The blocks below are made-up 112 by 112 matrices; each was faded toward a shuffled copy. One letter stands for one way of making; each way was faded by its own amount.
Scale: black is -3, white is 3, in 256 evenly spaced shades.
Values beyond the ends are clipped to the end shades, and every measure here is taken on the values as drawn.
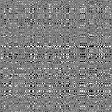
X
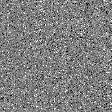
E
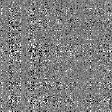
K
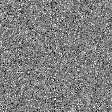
E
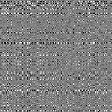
X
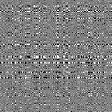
X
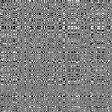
X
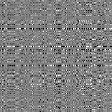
X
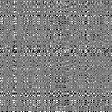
X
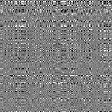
X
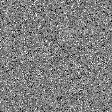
E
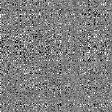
K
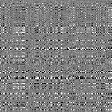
X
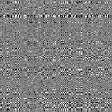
X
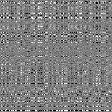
X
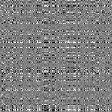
X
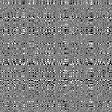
X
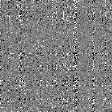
K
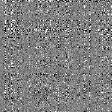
K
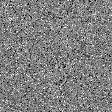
E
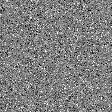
E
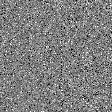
E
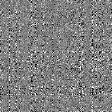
K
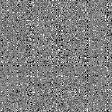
K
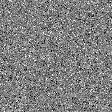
E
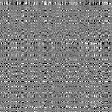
X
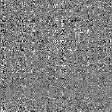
K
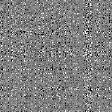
K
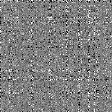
K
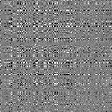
X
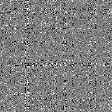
K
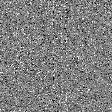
E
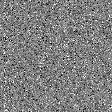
E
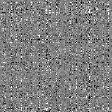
K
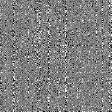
K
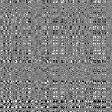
X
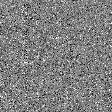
E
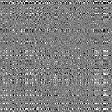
X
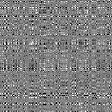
X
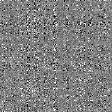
K
